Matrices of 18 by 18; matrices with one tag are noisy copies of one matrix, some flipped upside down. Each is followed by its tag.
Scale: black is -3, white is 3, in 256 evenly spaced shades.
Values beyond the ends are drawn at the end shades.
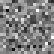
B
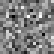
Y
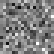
B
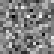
Y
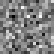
Y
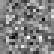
Y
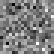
B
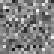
B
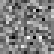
Y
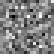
Y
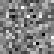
Y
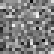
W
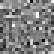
W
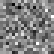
B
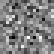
Y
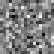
Y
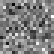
B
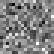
B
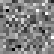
B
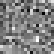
W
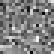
W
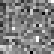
W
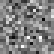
Y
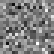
B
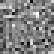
W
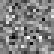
Y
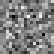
Y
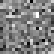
W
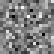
Y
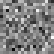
B
